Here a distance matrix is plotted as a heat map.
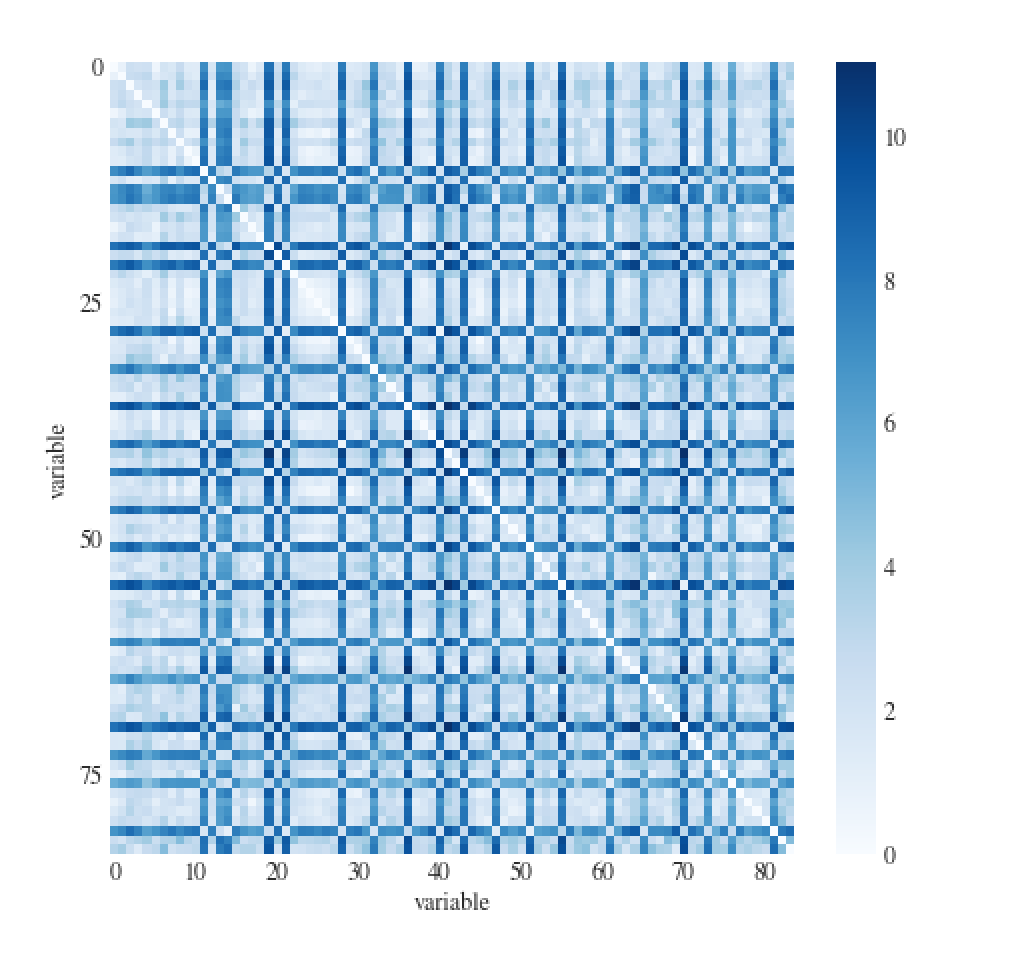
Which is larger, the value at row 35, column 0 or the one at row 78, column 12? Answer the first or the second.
the second
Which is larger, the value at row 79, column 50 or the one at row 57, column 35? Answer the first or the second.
the second
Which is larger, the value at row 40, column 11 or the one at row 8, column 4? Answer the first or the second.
the second
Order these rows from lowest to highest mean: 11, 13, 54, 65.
54, 65, 13, 11
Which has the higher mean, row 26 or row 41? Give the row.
41
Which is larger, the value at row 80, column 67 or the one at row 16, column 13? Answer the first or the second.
the second
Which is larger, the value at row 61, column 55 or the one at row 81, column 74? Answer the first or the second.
the second
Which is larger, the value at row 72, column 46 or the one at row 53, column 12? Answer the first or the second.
the first
